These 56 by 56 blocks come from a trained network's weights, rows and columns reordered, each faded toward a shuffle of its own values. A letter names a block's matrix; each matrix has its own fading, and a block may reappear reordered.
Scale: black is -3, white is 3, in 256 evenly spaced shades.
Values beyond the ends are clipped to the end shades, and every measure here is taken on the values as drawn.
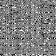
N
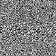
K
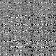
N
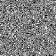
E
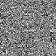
E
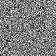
E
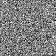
K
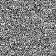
K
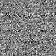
K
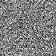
K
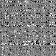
N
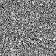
K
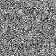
K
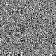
E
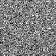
K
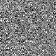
E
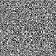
E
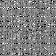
N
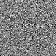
K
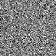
E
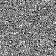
K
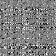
N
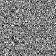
K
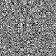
E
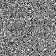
E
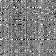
N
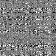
N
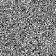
K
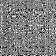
N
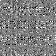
N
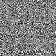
K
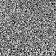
K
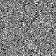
E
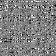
N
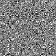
E
